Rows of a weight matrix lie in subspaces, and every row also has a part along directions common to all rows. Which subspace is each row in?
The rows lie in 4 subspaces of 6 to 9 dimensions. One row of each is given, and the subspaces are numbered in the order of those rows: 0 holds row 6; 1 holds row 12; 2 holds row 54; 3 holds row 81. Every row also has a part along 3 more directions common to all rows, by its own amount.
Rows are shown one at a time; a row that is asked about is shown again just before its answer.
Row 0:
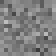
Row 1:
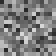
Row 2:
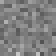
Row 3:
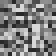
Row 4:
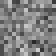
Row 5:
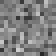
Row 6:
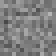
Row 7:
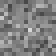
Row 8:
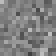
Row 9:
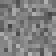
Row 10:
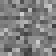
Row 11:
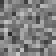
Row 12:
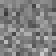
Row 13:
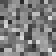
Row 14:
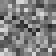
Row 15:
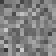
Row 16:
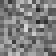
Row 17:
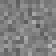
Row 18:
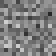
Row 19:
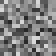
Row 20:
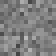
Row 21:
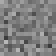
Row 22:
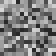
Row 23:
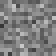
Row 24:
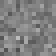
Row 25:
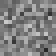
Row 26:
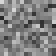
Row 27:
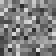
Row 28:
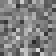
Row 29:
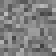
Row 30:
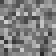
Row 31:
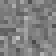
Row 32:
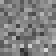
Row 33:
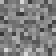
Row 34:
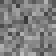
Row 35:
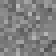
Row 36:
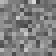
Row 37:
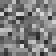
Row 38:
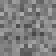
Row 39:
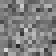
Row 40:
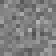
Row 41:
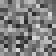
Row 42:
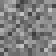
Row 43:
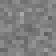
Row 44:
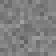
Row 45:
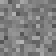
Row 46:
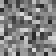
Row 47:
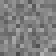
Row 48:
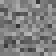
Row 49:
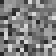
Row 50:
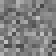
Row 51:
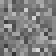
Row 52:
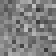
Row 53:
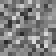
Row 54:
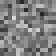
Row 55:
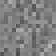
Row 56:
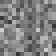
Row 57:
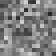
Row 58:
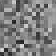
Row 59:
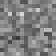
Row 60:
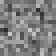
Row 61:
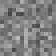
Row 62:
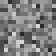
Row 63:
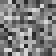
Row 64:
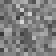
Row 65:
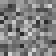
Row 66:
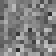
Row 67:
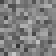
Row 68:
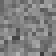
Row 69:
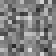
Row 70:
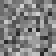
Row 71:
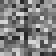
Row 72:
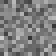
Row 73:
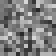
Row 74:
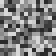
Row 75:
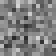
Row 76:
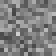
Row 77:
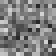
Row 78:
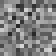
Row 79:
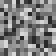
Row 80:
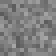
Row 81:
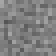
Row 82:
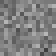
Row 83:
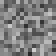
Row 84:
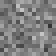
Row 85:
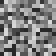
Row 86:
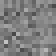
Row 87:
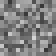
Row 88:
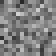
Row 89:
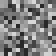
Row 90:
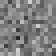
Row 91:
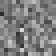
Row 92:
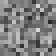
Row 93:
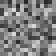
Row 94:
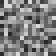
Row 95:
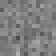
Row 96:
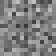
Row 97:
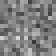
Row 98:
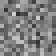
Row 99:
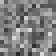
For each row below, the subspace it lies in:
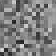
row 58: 2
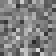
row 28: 1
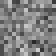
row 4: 1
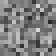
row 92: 2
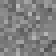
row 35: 1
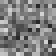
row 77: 2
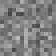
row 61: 1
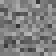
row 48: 0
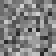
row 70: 2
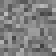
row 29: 2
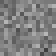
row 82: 2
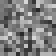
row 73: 0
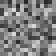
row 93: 1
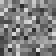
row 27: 1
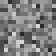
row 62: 1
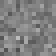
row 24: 2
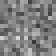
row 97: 2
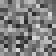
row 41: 0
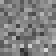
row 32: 1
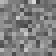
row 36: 0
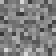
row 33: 0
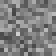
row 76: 0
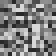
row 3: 0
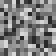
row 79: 3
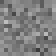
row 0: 1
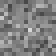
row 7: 2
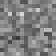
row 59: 3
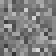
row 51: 1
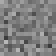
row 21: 3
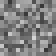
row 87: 1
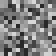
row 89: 0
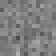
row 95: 1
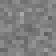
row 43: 3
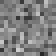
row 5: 2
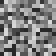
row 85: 3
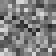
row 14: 2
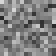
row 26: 2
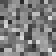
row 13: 2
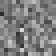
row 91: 0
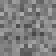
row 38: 1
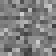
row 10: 0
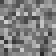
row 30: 2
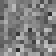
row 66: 2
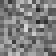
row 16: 3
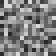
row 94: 3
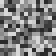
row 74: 1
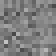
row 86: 1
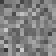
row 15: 3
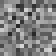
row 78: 2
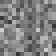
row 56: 2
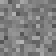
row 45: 1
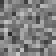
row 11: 3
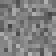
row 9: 0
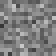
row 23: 0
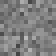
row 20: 0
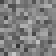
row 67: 0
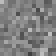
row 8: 2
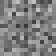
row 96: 1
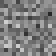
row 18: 0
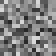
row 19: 3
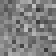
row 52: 3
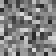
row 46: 3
